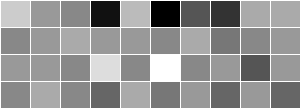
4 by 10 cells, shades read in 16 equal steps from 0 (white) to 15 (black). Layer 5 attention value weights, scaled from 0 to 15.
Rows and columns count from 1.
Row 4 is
7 5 7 9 5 8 6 9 6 9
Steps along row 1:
up up up down up down up down same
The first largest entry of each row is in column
6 8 9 4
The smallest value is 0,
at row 3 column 6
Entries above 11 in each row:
3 0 0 0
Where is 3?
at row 1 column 1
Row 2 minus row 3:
1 0 -2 4 -1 7 -2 2 -3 0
